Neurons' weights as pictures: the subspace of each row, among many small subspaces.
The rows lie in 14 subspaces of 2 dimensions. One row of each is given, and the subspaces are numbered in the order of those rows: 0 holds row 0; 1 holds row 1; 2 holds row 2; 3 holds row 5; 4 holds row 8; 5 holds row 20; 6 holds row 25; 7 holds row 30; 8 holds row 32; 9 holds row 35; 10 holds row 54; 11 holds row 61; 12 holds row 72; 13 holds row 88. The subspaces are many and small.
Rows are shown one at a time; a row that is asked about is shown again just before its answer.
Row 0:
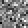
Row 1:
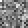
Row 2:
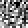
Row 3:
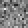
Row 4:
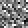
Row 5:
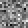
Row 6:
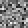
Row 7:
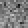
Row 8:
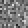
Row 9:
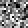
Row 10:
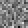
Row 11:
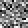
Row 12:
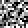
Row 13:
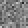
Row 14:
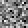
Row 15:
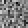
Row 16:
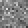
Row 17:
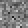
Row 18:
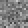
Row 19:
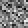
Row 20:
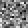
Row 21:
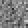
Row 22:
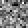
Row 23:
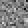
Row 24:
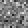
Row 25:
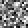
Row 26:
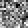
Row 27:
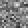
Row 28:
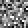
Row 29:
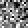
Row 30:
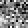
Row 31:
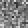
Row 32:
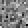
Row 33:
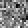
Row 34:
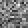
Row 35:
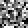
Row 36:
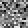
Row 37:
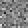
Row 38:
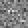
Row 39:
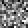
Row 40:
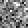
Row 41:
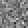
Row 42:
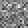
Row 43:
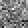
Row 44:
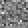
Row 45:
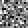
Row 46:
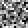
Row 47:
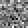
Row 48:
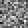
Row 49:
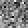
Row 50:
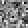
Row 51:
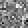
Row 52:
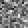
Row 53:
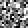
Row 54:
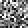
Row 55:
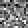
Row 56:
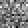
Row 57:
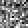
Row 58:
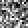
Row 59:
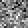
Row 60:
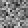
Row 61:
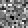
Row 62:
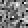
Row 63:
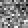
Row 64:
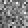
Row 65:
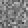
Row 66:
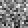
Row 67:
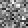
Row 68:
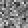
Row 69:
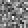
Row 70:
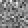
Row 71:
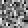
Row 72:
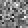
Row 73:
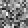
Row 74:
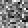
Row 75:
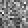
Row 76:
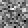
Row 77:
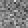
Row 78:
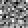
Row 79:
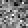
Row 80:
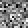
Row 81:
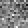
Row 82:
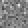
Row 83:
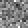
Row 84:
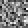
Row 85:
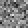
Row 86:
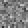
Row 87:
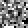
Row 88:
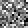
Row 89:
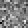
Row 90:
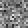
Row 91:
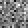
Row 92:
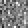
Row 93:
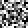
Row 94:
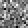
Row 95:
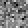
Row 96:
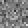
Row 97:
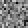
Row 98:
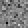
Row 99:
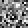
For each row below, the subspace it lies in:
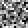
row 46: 6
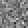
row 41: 9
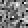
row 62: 8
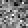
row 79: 0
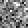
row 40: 6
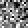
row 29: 6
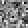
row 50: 8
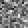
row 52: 0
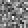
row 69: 11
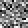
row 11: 5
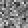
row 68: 5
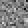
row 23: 13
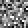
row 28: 11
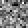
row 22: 0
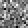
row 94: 10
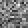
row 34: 5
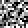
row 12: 11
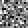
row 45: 12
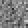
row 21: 8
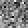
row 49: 2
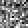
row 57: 8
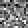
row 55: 10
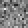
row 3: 10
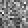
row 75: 5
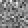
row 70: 10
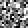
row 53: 11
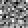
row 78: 12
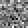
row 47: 11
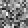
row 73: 9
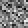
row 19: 13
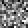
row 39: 6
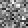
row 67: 6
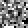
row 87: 9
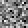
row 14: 9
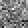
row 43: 0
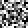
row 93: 6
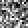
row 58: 8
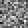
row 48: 10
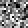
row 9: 11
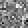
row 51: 1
